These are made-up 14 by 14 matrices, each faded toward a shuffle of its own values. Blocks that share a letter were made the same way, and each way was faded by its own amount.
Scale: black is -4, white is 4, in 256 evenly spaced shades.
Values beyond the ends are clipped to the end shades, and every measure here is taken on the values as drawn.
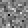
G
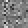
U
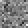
G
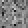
U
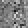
G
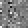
U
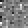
U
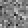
G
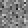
U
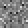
G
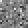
G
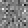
G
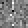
G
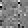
U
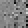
U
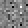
U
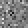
G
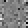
U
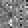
U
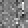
U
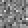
G
